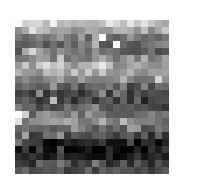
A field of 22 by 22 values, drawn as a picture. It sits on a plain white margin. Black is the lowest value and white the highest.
The field climbs toward the top. Horizontal stripes repeat 3 times down the table. On average the colour sits 40% of the way up the scale.
